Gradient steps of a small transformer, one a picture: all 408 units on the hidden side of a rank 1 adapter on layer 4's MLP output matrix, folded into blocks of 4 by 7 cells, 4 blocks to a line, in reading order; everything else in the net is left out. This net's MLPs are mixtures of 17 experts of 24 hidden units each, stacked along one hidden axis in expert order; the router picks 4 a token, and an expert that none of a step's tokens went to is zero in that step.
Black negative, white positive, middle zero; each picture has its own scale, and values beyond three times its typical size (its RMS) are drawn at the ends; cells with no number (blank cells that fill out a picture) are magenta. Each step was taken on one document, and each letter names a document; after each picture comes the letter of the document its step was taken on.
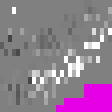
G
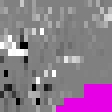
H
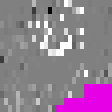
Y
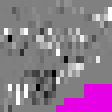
G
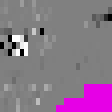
H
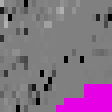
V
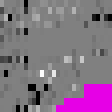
V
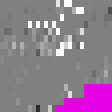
Y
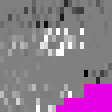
Y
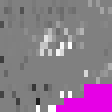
Y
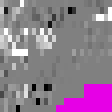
H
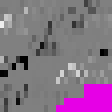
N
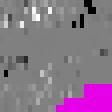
V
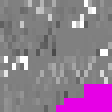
N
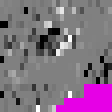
Y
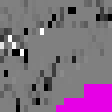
H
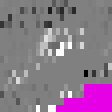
Y
